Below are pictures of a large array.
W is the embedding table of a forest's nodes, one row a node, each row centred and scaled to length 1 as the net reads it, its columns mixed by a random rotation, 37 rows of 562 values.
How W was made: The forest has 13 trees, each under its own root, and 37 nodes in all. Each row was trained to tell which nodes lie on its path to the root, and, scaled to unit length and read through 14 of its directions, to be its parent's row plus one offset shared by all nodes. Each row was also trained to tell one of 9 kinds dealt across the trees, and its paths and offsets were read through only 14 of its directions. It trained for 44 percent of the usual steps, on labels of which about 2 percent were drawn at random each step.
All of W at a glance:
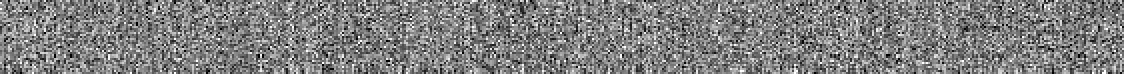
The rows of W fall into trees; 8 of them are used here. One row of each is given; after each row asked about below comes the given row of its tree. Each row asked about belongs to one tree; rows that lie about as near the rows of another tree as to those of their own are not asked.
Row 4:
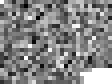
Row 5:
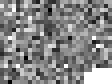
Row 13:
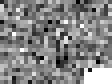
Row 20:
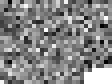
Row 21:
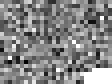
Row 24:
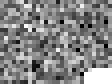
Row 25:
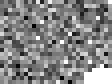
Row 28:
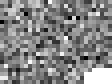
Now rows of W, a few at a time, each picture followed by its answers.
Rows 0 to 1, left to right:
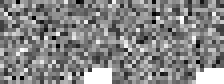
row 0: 13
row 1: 20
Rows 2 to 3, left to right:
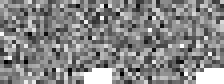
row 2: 21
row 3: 4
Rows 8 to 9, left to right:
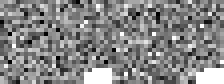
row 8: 20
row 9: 28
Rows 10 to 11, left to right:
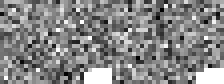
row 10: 24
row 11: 5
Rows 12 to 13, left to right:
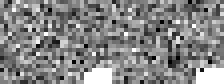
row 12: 28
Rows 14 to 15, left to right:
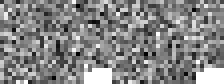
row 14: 13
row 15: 13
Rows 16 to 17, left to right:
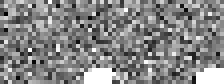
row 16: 24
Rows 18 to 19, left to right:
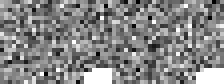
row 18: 21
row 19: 4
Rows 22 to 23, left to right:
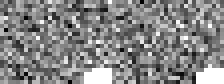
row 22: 25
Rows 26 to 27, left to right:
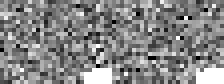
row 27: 28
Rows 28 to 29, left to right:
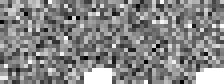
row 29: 4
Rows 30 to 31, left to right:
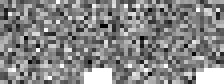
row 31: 5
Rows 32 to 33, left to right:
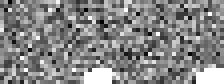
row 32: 25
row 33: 28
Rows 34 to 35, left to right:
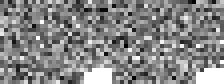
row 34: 25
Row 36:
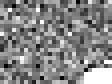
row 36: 25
